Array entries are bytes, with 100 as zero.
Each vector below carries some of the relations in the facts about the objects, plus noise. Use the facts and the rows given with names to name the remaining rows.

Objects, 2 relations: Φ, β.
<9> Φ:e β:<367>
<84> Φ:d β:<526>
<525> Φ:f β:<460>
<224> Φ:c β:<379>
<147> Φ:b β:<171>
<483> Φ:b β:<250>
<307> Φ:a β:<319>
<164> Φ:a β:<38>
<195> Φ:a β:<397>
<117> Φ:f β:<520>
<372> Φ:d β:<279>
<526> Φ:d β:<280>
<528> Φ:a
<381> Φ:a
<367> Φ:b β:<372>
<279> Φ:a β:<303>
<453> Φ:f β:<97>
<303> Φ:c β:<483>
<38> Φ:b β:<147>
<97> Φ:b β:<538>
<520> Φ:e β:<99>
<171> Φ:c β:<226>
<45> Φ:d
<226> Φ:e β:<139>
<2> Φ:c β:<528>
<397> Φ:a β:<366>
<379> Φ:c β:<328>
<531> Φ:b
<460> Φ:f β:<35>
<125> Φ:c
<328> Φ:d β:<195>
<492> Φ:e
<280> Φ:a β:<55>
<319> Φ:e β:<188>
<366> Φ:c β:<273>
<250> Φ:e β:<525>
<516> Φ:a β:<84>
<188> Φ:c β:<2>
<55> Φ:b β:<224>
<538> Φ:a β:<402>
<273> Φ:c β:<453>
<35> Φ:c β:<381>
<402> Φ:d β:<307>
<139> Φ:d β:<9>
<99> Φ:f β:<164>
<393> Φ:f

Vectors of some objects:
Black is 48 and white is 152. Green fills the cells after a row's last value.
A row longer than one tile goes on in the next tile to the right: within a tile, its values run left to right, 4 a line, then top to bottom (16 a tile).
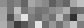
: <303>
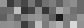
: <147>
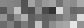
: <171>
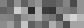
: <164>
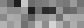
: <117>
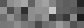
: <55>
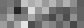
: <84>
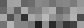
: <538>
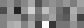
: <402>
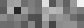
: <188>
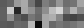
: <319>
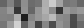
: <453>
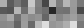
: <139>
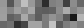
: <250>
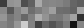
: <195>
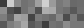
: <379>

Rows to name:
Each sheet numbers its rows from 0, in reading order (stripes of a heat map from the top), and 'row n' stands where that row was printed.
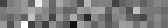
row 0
<516>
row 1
<531>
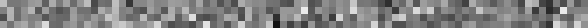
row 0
<45>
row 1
<372>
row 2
<35>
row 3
<97>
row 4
<381>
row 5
<492>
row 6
<520>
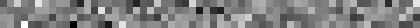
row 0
<280>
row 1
<483>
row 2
<99>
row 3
<125>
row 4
<528>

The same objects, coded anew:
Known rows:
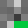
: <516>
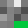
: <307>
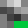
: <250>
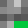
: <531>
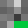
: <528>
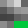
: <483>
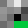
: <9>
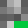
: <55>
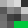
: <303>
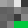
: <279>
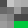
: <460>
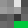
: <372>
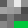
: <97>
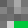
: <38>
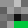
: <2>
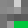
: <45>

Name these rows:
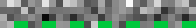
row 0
<171>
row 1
<319>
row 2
<35>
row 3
<164>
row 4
<402>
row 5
<367>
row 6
<125>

